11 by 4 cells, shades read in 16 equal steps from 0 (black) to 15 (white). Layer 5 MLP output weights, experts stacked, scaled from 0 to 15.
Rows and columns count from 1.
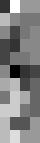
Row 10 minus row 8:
4 -7 -5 3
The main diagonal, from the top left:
3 8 7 8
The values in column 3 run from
3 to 10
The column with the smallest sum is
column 3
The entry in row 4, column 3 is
8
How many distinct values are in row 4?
3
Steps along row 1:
up down same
